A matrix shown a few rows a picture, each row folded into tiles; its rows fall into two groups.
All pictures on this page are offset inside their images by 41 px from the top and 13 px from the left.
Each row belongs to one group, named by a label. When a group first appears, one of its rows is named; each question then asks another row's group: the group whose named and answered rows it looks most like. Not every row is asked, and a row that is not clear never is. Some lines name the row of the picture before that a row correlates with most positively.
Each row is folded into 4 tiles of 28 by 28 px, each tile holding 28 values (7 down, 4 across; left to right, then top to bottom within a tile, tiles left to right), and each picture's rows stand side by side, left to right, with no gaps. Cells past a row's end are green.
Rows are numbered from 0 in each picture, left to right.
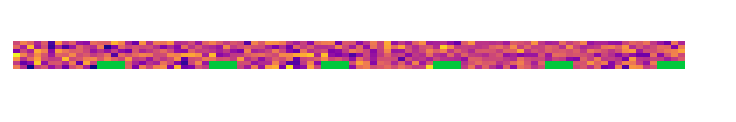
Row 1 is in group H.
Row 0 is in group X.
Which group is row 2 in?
H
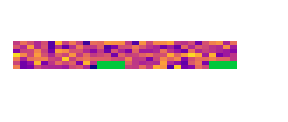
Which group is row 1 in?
H
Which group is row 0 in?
X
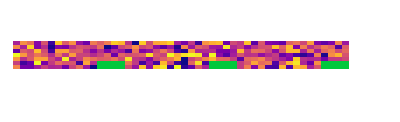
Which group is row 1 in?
H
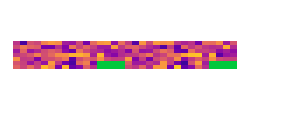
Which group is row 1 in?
H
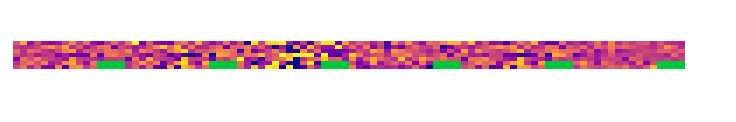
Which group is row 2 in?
H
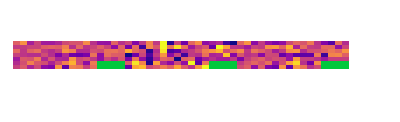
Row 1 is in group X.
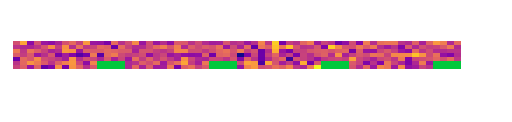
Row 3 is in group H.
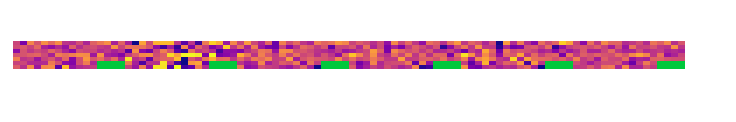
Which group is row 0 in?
H
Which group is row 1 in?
H
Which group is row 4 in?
X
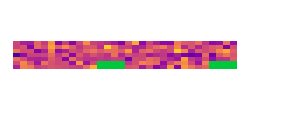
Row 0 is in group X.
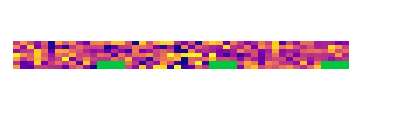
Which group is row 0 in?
X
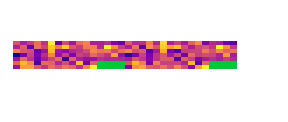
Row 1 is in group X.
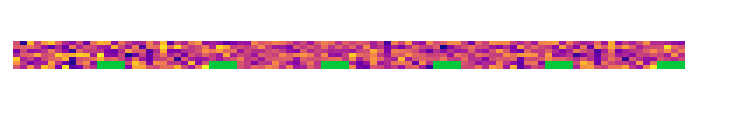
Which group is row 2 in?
H
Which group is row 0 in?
H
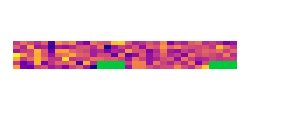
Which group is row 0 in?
X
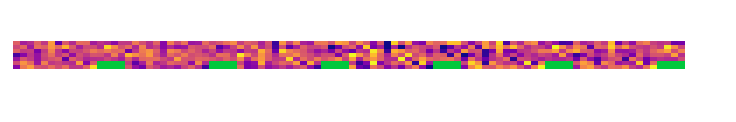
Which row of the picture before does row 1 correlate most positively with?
0
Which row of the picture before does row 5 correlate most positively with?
1
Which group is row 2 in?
X
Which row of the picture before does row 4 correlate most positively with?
1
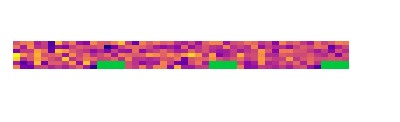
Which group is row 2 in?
X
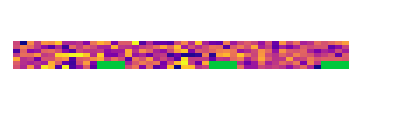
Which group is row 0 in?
H
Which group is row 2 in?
X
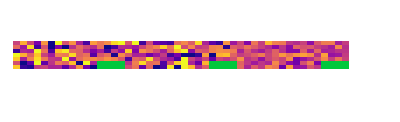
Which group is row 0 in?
X
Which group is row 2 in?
H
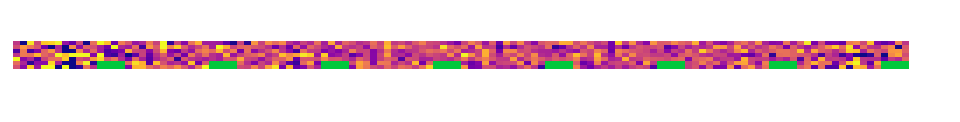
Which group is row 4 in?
X
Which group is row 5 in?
X
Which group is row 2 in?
H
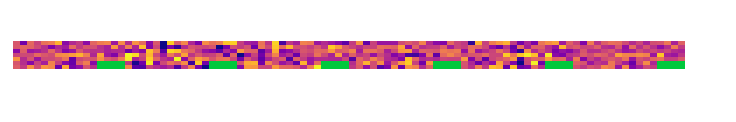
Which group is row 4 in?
H
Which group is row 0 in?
H
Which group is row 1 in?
X
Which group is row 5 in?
H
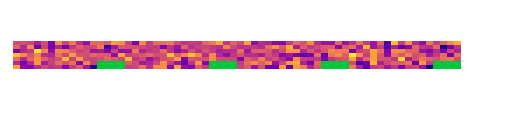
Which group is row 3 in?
X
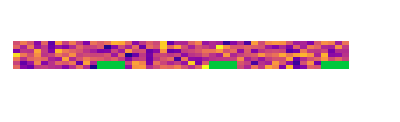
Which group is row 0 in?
X
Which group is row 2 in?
H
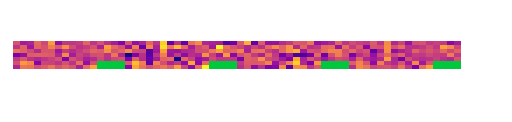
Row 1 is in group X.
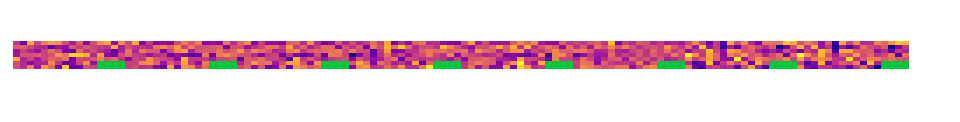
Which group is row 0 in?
H
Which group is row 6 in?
X
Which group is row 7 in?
X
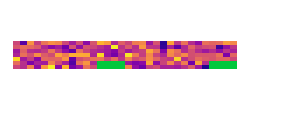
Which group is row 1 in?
X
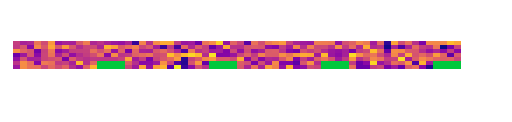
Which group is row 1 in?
H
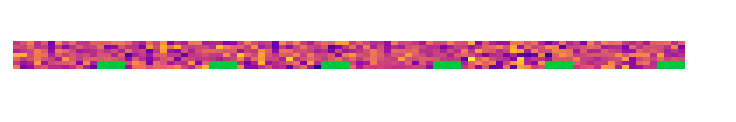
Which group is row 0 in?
X
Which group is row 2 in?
X
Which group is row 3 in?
X
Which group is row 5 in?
H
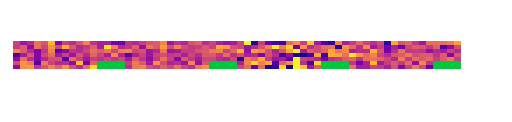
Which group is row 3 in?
X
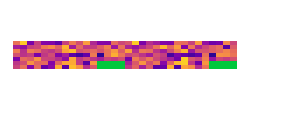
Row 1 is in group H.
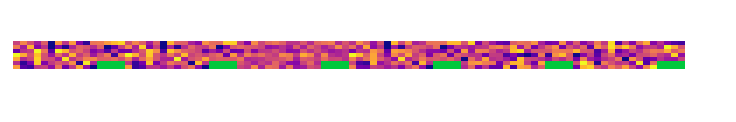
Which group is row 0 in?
X
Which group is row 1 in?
X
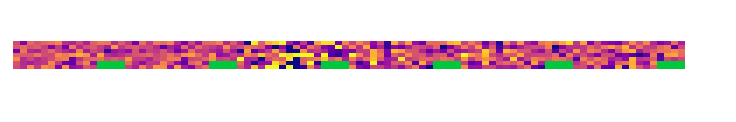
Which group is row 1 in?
H
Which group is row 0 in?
H
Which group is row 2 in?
H
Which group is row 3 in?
X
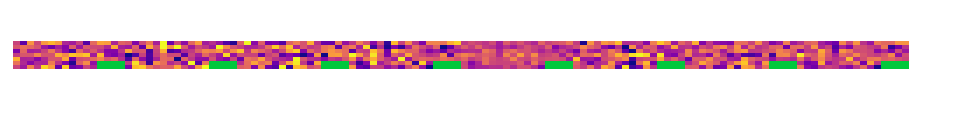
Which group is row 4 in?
X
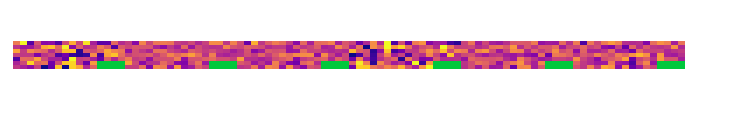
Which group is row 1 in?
H
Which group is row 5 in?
H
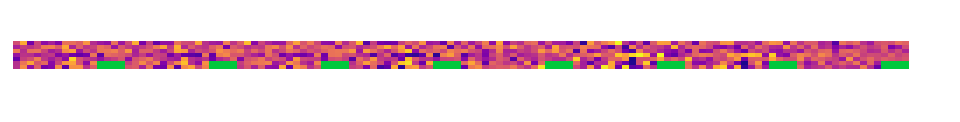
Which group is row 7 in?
X
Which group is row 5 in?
H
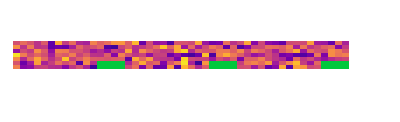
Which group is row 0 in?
X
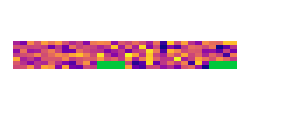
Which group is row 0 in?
H
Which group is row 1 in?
X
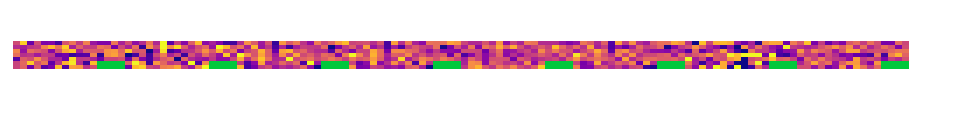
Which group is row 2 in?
X
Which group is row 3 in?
X
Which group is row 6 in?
H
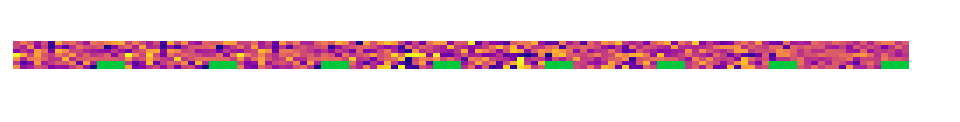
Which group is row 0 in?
X
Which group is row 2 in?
X
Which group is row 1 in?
X
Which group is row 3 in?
H
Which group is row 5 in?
H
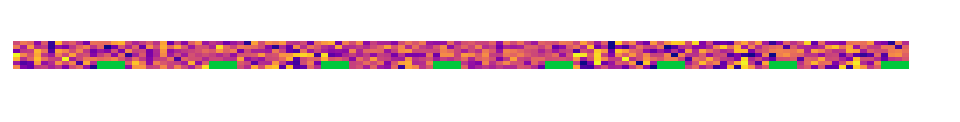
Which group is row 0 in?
X
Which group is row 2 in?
H
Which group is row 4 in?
X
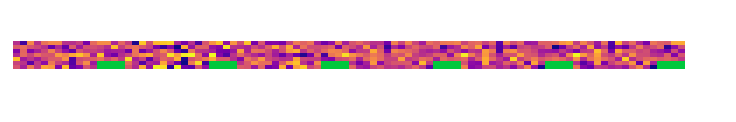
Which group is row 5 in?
X
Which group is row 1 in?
H
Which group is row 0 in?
H
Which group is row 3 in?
X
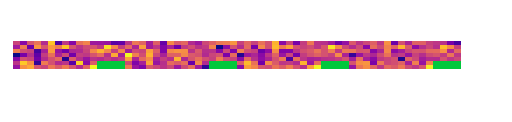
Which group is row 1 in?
X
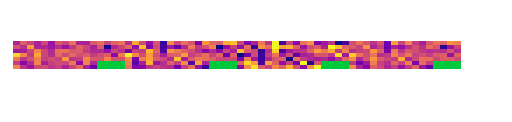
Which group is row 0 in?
X
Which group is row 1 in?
X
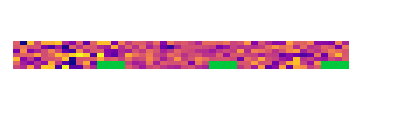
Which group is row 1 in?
X
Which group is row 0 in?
H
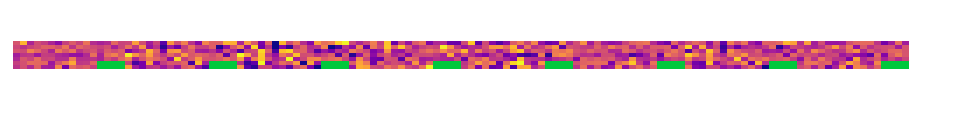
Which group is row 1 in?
X
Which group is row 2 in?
X
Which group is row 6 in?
X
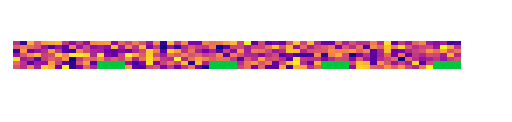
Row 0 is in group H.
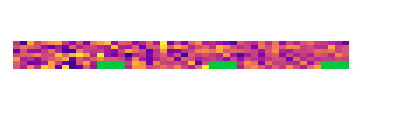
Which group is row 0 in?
H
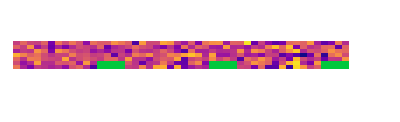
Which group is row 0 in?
X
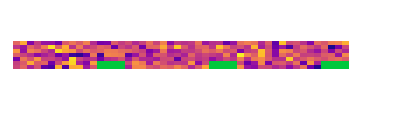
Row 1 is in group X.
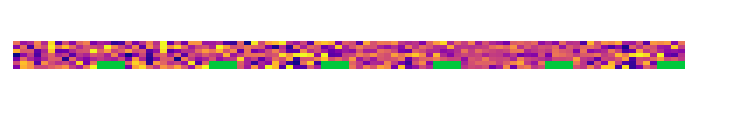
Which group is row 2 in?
H
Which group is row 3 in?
H
